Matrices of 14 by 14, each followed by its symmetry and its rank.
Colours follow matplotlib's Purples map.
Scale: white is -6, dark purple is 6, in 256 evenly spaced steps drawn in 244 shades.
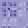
symmetric, rank two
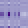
neither, rank one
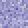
neither, full rank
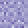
neither, rank three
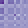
symmetric, rank two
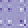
symmetric, rank two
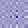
symmetric, rank two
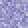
neither, full rank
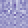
neither, rank three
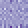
neither, rank three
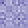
symmetric, rank two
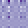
neither, rank one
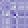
symmetric, rank two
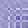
symmetric, rank two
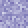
neither, full rank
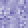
neither, rank three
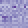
neither, rank three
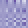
neither, rank one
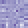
neither, rank three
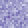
neither, full rank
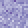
neither, full rank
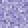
neither, full rank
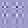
neither, rank one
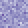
neither, full rank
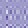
neither, rank one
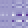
neither, rank one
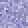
neither, full rank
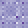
symmetric, rank two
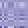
neither, rank one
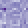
neither, rank three
